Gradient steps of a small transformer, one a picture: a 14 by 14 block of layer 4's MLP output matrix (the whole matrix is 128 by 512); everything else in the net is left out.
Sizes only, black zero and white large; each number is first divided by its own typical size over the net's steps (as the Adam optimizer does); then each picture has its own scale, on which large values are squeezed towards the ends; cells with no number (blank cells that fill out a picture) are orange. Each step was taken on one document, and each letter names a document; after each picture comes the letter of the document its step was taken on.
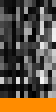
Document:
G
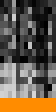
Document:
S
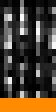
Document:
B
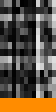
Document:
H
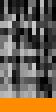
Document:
S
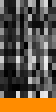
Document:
G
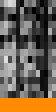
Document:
S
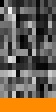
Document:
S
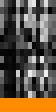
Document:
G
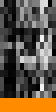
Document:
G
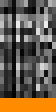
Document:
H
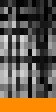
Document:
S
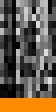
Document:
H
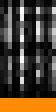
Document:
B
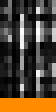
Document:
B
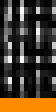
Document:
B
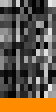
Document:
H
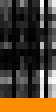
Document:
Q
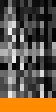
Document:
S
